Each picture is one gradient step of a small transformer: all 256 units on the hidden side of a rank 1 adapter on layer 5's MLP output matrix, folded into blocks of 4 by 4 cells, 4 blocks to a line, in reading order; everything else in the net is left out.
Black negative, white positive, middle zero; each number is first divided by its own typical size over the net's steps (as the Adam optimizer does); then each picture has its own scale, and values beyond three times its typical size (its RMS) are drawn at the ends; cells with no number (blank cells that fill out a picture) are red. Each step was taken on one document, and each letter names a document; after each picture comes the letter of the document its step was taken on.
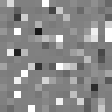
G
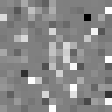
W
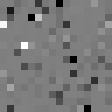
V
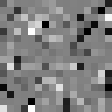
G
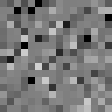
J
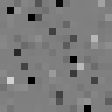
V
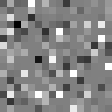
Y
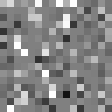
Y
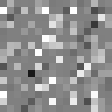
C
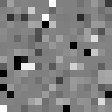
G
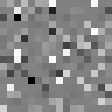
W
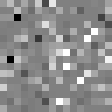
W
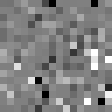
J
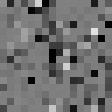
J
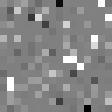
V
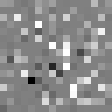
W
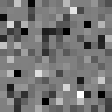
Y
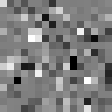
G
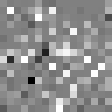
W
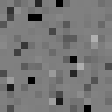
V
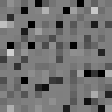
C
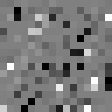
G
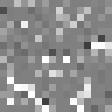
Y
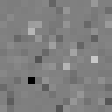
J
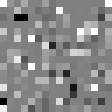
G
